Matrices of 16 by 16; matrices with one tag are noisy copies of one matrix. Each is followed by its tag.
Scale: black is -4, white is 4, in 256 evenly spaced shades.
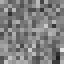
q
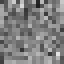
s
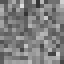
s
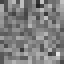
s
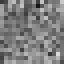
s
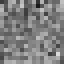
s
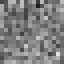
s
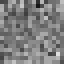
s
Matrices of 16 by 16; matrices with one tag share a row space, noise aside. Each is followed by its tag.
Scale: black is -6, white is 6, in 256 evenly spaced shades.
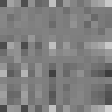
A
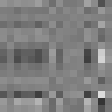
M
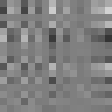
A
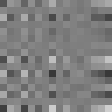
A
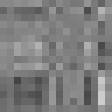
M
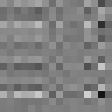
M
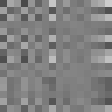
A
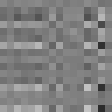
M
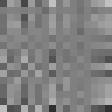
A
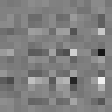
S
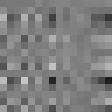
A
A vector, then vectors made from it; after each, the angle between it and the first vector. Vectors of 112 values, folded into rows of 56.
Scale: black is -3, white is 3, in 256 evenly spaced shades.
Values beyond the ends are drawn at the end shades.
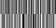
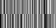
partly opposed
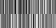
partly aligned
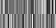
partly aligned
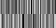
nearly parallel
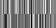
orthogonal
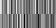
orthogonal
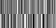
partly aligned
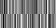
orthogonal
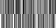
partly aligned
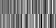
partly opposed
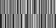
nearly opposite
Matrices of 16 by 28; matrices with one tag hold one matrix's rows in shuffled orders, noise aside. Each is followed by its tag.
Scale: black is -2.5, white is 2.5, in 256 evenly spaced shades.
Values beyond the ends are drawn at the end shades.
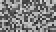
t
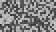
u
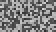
t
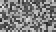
t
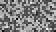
t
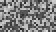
u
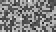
t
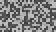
t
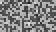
t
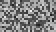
u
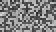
t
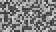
t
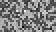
t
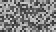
u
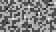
t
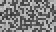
u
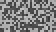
u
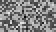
t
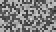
t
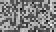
u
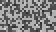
t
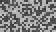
t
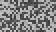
u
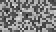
t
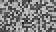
t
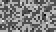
t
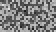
u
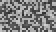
t
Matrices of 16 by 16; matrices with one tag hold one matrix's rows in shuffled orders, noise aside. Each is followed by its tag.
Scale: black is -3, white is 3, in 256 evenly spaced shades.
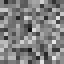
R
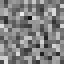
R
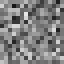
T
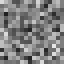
R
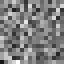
T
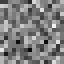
R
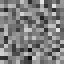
R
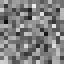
R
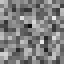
R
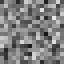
R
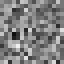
T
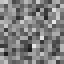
R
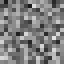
R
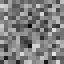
R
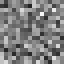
R
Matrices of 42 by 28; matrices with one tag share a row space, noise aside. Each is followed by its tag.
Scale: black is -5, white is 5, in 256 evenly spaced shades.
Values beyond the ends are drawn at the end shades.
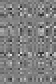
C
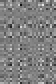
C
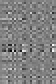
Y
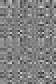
C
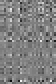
C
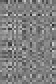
Y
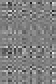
Y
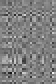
Y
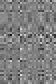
C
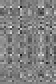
C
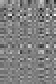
C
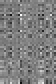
C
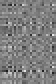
Y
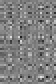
C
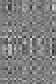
Y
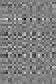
Y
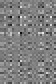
C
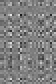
C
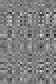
C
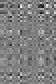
C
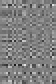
Y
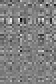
C
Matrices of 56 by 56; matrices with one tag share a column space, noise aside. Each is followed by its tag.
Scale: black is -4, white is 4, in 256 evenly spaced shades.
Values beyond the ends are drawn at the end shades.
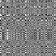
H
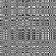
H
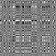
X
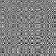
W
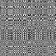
H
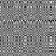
X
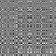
W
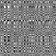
X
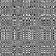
H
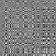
W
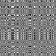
H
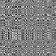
H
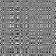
W
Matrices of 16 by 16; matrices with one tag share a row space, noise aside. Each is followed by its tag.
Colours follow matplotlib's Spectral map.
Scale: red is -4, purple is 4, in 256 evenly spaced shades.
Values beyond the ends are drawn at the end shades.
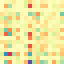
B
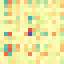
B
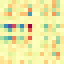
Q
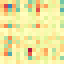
B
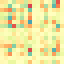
Q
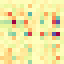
Q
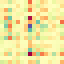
B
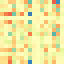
Q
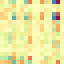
Q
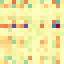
Q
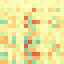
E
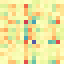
E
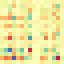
Q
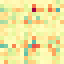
E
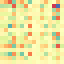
Q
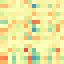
E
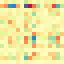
E
